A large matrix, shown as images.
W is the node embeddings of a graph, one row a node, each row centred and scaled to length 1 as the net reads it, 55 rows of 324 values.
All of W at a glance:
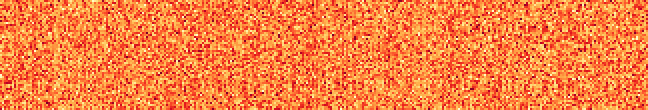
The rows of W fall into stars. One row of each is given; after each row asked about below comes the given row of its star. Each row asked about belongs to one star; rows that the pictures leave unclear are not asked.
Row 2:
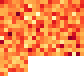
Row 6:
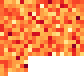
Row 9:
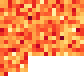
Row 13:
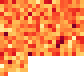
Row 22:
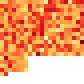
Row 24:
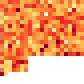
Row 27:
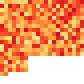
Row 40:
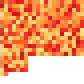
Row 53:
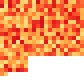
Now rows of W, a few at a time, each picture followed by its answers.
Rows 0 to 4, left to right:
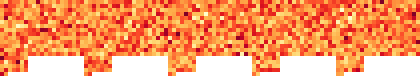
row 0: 24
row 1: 9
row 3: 2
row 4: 53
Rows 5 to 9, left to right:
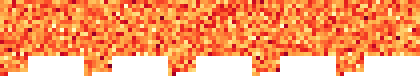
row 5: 9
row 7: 22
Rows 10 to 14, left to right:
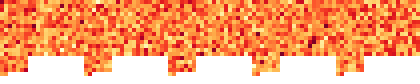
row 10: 40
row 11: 27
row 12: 40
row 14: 13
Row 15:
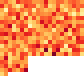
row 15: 40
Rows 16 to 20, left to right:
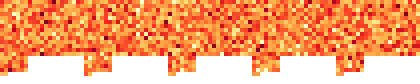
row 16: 22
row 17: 9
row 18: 27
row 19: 27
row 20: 40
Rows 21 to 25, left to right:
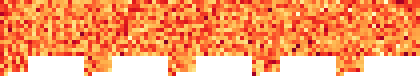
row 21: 24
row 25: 2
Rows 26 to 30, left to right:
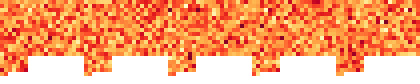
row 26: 22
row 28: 13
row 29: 2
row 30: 22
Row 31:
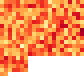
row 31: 24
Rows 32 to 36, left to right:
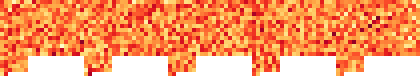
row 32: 6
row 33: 40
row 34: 9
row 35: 24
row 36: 6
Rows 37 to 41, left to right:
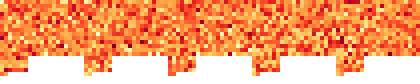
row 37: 2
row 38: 24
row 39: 9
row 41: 40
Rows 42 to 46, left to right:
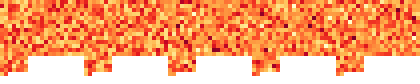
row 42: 22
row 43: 6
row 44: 40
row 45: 6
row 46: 53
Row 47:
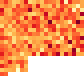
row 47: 13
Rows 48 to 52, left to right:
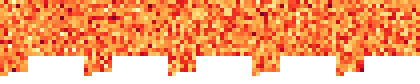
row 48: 27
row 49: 9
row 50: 24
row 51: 53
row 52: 13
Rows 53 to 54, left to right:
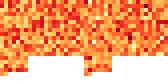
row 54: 53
